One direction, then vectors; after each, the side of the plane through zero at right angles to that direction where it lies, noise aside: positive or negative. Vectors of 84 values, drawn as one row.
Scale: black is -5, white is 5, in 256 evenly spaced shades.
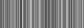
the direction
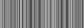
negative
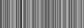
positive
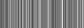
positive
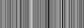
positive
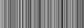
negative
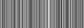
negative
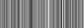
negative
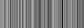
negative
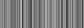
negative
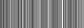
positive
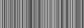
negative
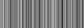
negative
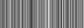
negative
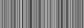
negative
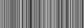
negative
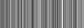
positive
